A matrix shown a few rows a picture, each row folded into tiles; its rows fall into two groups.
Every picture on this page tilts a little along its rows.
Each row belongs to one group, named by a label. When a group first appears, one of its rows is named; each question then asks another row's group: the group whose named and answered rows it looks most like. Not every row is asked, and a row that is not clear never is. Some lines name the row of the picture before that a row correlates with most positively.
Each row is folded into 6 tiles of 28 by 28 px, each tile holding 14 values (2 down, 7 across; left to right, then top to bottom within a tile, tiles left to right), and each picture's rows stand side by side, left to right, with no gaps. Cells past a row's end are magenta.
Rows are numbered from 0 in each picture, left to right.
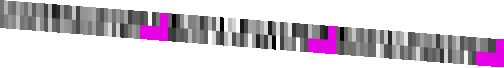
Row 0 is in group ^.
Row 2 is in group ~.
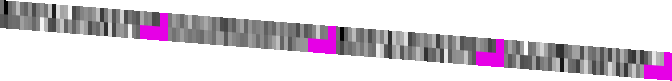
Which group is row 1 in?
^
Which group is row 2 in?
~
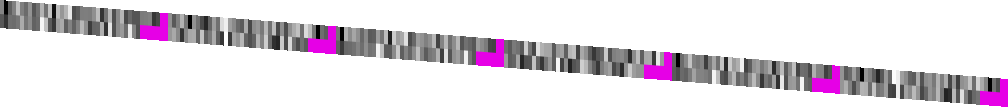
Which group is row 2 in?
~
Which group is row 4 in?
~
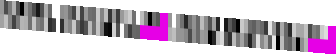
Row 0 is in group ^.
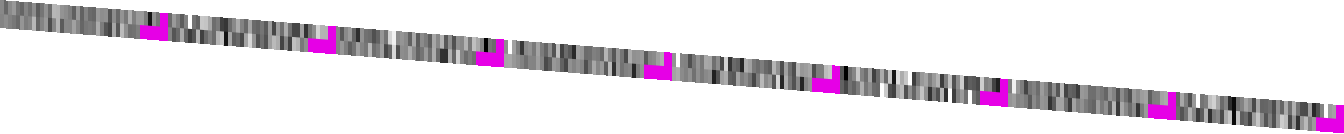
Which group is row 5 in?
~
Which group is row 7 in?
^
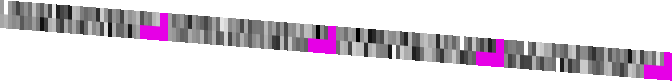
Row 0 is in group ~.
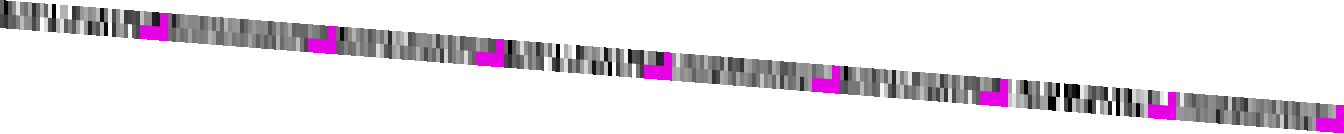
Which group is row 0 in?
~
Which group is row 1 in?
~
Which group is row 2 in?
~
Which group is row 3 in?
~
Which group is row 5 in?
~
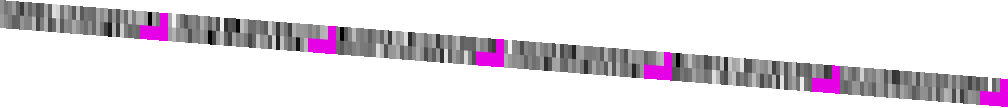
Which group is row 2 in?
~
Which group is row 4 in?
~
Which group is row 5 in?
^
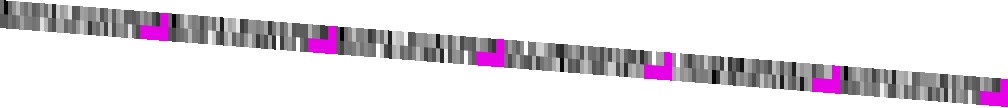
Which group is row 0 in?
~
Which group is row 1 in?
~
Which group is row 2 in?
~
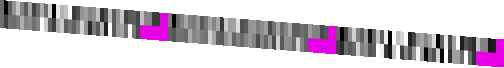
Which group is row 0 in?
~
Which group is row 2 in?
~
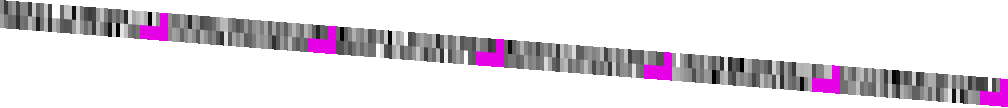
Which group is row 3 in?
~
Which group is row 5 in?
^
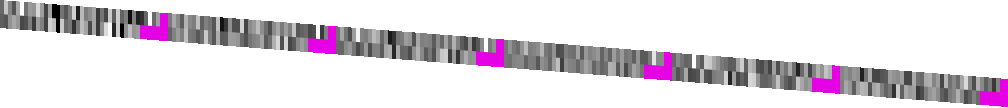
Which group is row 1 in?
^
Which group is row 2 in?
^
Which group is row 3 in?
^
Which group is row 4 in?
^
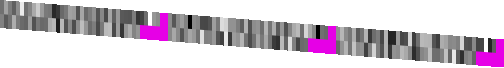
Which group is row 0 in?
^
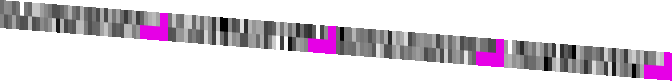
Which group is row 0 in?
^
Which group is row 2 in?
~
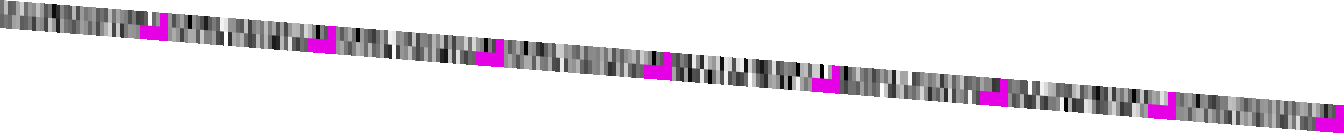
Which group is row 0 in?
^
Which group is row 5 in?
~
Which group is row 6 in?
^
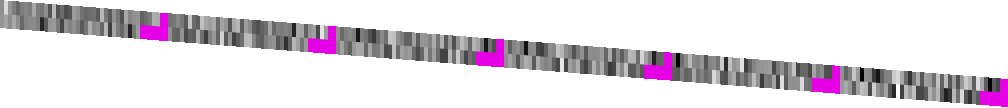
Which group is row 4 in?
~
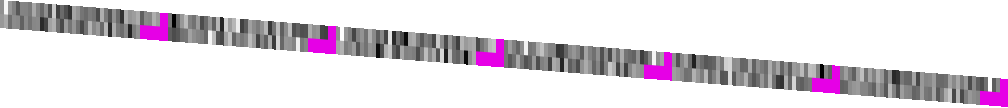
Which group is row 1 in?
~
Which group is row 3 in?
^
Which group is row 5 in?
^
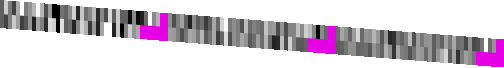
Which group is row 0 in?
^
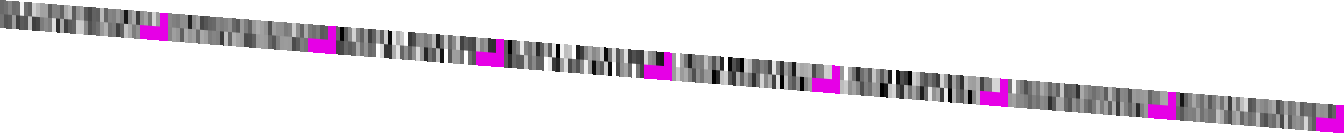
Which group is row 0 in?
^
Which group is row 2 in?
~
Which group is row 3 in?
~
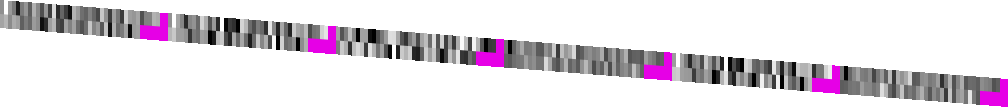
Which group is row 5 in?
~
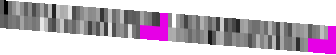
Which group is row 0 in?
~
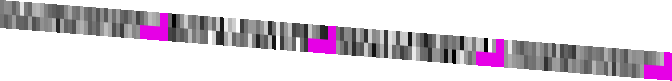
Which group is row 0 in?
^
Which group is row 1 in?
~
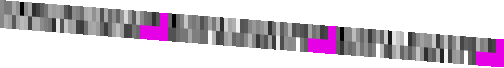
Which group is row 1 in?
~
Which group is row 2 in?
~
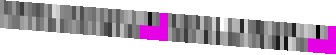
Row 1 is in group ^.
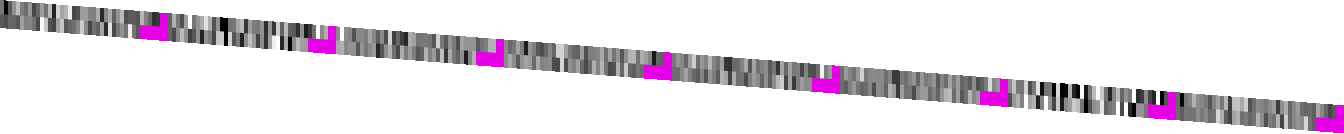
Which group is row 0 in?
~
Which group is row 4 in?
^
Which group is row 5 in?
^
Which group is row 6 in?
^
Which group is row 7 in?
~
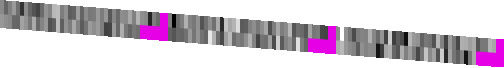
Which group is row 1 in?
~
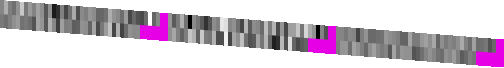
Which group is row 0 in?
^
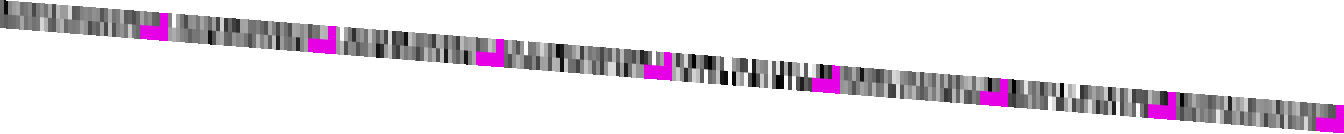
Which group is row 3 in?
^
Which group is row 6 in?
~
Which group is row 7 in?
~
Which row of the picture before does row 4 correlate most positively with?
1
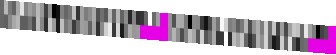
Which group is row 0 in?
^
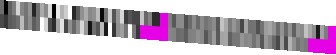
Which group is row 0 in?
~
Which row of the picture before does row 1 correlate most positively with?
1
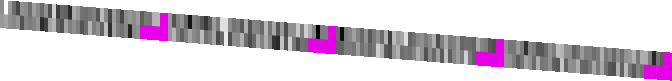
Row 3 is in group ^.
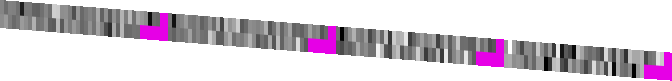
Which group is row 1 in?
~
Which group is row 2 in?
~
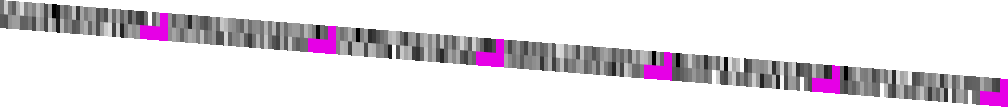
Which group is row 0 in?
^
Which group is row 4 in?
~
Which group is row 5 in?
~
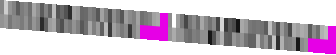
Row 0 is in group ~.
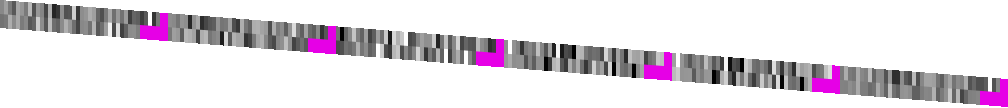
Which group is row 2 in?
~
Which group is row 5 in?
^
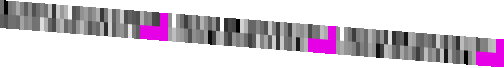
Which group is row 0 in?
~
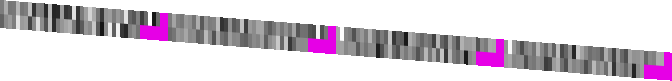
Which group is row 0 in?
^
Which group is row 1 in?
^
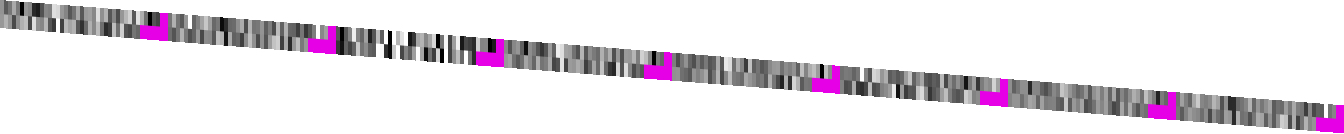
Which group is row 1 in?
^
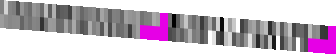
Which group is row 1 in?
~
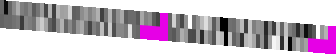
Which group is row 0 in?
~
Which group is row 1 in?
^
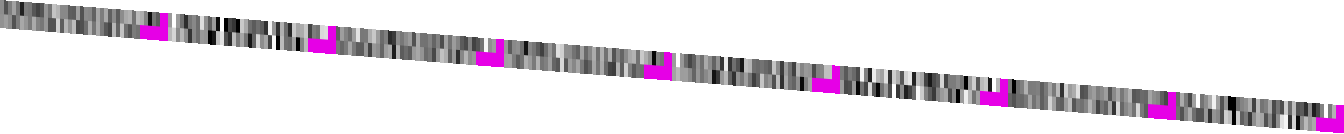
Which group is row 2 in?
^
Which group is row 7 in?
^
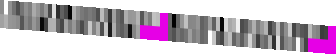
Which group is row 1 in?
~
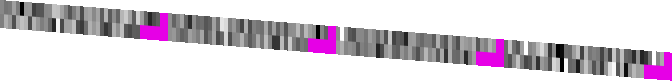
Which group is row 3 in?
^
